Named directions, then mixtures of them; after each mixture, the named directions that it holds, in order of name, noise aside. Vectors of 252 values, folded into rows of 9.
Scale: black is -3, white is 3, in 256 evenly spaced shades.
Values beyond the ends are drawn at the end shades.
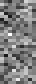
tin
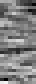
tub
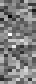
tin, tub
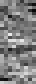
tin, tub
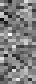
tin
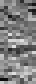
tin, tub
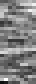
tub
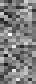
tin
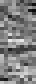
tin, tub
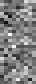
tin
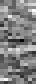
tin, tub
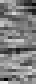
tub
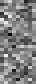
tin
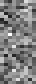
tin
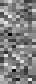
tin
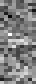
tin, tub
